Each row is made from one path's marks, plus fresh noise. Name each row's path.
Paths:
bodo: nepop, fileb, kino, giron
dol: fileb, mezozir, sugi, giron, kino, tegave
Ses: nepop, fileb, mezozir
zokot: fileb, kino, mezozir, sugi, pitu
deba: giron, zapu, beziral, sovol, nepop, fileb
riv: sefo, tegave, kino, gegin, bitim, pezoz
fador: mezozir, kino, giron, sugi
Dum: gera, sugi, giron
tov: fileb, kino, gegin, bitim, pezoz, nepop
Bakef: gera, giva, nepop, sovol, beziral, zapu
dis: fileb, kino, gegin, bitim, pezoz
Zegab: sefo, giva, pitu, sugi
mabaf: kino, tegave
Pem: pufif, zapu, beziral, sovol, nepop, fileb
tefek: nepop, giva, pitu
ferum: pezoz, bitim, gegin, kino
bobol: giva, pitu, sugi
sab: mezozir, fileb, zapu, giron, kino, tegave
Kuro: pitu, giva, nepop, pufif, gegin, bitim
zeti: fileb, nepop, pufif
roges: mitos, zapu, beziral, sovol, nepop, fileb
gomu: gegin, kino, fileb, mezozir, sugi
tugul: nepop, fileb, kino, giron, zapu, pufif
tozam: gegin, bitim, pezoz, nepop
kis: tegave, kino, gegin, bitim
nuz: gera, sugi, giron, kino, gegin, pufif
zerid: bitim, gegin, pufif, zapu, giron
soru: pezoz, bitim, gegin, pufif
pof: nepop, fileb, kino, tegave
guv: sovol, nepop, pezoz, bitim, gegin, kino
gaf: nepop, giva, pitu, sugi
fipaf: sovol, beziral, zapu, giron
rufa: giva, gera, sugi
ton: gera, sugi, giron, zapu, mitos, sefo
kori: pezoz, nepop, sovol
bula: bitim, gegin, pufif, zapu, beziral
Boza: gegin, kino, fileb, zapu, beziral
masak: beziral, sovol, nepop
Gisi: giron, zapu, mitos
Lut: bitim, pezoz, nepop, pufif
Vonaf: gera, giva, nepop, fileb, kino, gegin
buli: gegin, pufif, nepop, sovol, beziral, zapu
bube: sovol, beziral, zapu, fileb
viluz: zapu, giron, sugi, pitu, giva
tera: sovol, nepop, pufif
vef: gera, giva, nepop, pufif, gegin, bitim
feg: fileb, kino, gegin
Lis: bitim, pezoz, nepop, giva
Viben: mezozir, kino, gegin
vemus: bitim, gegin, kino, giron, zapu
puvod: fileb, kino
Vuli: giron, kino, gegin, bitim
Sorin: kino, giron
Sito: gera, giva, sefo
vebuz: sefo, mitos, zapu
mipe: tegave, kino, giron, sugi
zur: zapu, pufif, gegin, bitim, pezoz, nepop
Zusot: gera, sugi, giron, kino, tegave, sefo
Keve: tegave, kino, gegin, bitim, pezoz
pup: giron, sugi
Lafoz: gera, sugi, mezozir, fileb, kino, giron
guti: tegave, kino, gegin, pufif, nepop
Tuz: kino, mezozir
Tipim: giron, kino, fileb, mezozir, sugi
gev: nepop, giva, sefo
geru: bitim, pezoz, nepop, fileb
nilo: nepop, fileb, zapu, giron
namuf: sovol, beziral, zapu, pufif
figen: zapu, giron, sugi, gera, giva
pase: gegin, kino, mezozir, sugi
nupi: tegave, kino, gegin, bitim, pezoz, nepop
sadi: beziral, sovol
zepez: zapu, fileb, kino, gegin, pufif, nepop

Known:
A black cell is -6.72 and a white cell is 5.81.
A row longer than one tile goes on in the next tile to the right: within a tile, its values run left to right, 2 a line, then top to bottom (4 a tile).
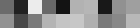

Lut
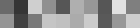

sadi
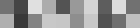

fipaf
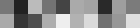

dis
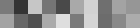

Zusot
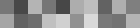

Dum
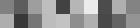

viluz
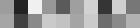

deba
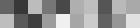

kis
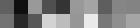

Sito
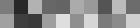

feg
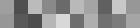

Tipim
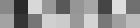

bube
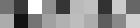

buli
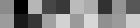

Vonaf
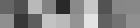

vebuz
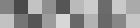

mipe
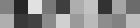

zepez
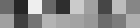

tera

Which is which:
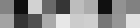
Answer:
tov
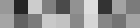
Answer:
nilo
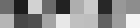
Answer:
nupi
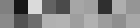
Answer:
zeti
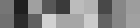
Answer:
gev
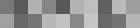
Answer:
pup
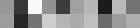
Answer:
roges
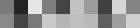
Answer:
masak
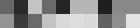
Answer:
tozam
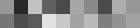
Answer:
Ses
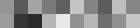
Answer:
gomu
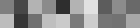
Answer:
figen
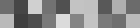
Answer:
nuz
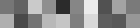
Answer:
Gisi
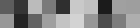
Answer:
Kuro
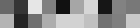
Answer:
zur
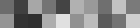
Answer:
Viben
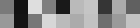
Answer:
Bakef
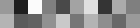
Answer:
tugul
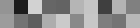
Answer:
bodo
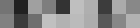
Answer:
tefek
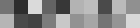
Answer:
guti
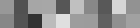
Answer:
zokot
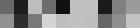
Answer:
Lis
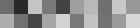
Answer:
mabaf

